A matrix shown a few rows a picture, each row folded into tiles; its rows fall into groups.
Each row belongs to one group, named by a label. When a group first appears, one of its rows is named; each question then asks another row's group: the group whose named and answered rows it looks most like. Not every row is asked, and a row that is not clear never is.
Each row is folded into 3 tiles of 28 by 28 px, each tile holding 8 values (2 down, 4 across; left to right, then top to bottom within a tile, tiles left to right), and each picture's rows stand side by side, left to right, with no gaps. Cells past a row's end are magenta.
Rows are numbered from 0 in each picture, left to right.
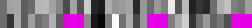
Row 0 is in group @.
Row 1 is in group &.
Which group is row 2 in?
@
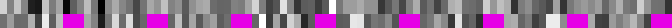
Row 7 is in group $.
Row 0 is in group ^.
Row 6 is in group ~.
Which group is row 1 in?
&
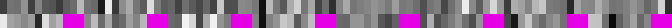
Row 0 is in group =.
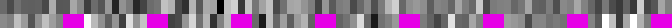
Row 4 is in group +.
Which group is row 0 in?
~
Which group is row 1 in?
=
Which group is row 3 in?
@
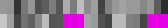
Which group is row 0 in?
&
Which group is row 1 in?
$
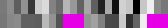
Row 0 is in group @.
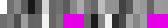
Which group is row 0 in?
^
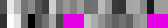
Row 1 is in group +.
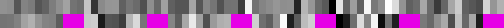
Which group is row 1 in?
~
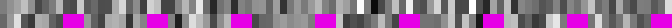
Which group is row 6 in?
~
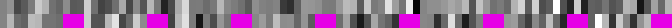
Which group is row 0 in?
$
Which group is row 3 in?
+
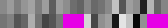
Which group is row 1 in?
&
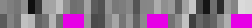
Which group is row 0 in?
+
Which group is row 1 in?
&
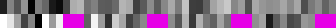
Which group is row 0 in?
=
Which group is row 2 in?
@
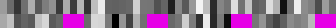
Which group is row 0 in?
&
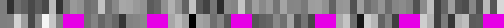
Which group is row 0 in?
~
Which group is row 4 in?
$
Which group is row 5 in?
&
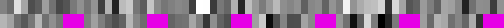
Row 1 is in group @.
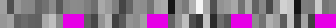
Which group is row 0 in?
~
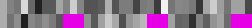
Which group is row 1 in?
=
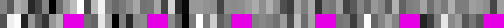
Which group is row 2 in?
&
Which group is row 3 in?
^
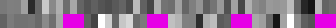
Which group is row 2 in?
&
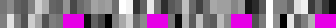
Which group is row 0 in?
$
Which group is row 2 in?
@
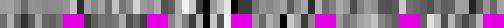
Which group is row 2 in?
^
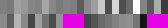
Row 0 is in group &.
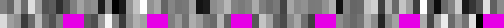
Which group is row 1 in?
+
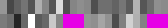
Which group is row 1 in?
~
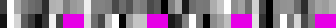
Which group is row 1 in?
^
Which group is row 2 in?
+
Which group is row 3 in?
&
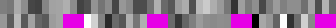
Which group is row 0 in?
@
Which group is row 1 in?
=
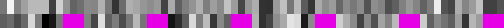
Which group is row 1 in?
@
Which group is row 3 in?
&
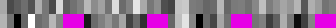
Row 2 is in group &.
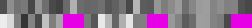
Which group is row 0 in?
=
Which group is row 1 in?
~
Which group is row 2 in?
$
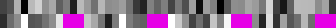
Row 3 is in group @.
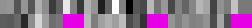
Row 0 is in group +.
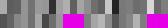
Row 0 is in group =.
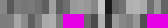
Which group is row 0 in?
~
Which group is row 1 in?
@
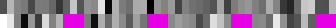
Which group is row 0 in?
=
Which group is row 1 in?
@
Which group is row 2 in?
~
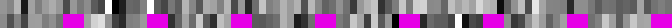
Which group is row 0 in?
@
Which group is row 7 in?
~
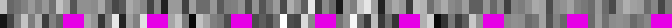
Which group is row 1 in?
^
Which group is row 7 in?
$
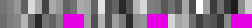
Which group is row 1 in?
@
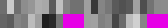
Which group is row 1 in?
~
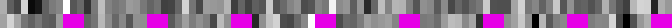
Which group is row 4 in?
+
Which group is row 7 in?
+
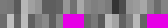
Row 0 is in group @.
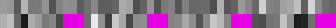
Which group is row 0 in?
$
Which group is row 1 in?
$
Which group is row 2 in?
~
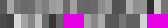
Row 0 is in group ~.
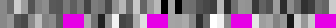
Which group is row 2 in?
~
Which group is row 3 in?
=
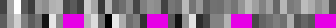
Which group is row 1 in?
$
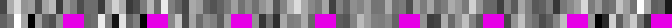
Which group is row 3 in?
@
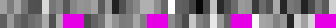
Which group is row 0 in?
^
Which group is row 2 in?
^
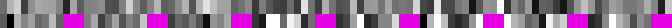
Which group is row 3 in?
~
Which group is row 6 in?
=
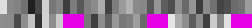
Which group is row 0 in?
^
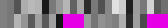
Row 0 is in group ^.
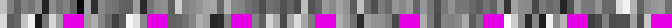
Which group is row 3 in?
~
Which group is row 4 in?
$
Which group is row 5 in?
&
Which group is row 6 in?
=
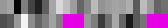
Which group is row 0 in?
+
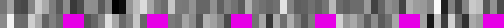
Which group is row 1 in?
+
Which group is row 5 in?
@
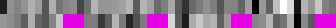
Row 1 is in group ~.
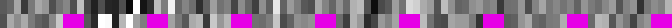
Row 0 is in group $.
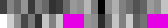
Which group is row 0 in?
=
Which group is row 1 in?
&
